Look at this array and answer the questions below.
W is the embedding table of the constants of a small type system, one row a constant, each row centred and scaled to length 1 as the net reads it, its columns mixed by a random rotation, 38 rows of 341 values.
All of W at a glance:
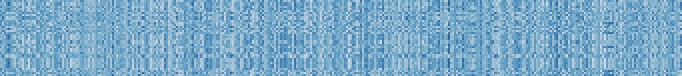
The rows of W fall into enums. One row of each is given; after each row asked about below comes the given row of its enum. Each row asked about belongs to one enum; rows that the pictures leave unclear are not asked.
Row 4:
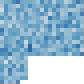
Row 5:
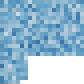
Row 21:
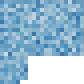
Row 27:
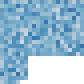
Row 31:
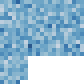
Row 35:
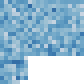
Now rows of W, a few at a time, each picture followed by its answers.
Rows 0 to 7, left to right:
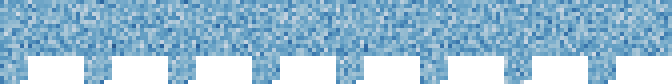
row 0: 5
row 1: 31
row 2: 31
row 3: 21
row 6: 27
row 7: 21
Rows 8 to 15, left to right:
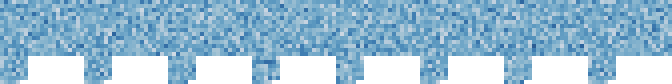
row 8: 27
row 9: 27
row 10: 21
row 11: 35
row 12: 5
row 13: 27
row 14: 31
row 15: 27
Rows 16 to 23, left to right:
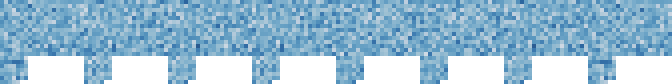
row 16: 35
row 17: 4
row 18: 31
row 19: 4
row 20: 21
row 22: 31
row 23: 35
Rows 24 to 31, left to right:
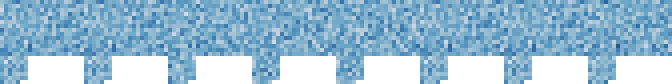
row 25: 4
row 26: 5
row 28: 27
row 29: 4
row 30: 4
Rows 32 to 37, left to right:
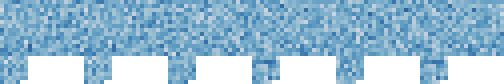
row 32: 4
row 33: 4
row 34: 21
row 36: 27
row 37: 35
